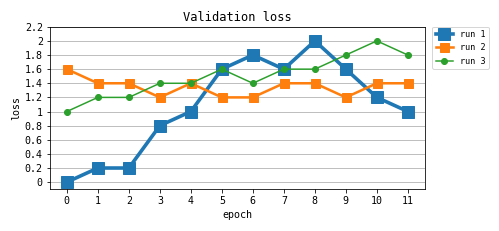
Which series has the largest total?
run 3
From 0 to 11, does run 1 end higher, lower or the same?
higher
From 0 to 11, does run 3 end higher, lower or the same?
higher
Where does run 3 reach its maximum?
10
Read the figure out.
Title: Validation loss
x-axis: epoch, ticks 0 1 2 3 4 5 6 7 8 9 10 11
y-axis: loss, ticks 0 0.2 0.4 0.6 0.8 1 1.2 1.4 1.6 1.8 2 2.2
Legend: run 1, run 2, run 3
Values:
run 1: 0 0.2 0.2 0.8 1 1.6 1.8 1.6 2 1.6 1.2 1
run 2: 1.6 1.4 1.4 1.2 1.4 1.2 1.2 1.4 1.4 1.2 1.4 1.4
run 3: 1 1.2 1.2 1.4 1.4 1.6 1.4 1.6 1.6 1.8 2 1.8
